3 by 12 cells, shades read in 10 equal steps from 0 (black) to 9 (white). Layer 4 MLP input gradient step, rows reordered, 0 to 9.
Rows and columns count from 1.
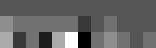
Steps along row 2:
down same same same same down up up down same same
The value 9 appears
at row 3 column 6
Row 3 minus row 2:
1 -2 0 -3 2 5 -2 1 1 1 0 1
